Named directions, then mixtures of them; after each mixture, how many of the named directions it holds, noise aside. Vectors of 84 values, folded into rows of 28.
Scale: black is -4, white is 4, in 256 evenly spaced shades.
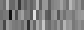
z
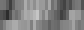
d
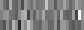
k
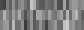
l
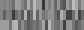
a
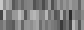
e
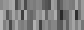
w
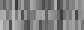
two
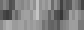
one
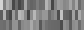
three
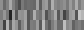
three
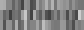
three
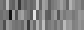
one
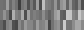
two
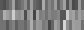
two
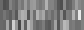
three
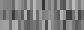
one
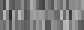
three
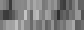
two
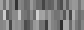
three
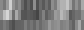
one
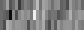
two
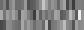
three
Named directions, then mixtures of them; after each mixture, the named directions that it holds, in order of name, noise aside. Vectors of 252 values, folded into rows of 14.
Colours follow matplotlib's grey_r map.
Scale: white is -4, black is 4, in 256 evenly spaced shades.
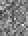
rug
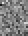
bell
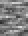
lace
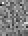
bell, rug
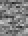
lace, rug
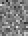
bell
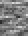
lace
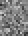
bell, rug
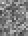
lace, rug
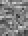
bell, lace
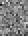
bell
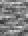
lace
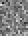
bell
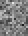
lace, rug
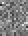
bell, rug
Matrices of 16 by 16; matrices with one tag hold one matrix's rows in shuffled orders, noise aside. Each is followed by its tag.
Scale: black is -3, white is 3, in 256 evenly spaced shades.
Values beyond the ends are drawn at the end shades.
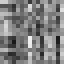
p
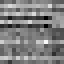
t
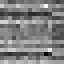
t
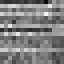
t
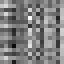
p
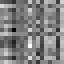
p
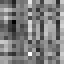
p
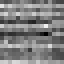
t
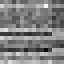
t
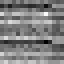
t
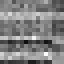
t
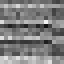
t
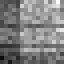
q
